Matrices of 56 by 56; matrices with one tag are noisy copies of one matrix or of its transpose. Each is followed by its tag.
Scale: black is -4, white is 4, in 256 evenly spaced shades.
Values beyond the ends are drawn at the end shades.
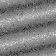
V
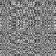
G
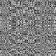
G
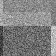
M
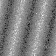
V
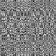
G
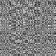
G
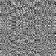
G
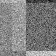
M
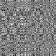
G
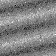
V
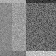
M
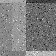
M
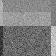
M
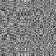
G
